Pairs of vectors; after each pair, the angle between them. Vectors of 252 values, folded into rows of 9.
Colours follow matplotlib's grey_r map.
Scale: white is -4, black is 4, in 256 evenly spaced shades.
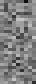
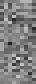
partly opposed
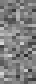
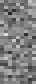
partly aligned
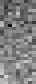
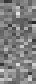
partly aligned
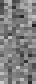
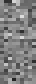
partly opposed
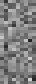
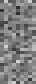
partly opposed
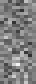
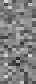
partly opposed
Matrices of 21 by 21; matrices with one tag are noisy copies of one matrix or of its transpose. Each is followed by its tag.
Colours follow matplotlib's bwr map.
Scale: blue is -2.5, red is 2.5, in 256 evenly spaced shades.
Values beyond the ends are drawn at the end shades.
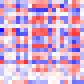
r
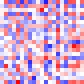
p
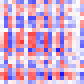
r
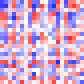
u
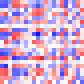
u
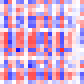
r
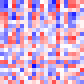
u
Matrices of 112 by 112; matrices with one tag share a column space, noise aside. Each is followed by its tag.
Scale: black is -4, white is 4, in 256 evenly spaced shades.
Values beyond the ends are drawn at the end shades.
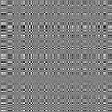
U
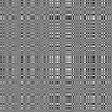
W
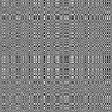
W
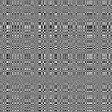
U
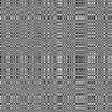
W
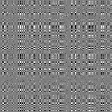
U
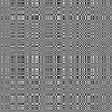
W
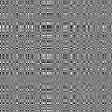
U
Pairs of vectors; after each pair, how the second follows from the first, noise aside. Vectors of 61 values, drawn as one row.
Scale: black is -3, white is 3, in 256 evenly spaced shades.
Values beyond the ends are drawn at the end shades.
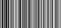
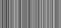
shrunk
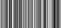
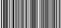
shuffled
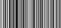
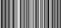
shuffled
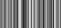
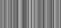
shrunk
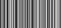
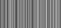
shrunk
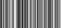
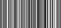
shuffled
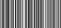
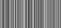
shrunk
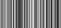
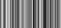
shuffled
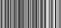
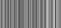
shrunk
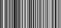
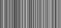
shrunk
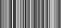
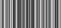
shuffled
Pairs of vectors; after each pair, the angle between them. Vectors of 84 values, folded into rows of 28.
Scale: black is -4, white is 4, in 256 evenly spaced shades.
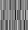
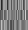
partly opposed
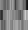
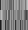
partly opposed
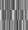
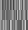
partly aligned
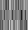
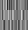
partly opposed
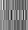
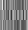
nearly parallel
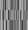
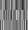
orthogonal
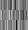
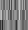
partly aligned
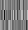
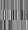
nearly opposite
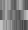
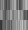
nearly opposite
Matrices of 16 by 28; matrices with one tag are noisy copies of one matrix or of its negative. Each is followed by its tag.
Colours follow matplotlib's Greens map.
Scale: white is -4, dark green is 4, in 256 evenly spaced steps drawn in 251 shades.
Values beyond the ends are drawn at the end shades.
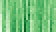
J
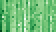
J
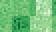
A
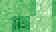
A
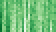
J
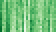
J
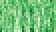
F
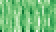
F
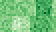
A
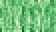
F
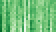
J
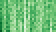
J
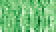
F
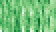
F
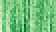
J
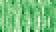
F
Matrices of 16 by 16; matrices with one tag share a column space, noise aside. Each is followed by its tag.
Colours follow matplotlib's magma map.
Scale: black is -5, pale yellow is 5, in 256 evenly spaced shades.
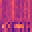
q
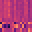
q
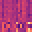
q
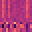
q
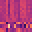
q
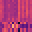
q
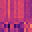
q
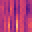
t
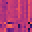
q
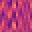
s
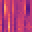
t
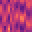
s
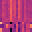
q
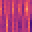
t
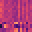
q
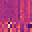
q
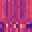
q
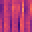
t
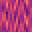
s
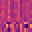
q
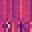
q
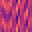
s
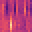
t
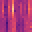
t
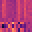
q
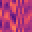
s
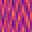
s
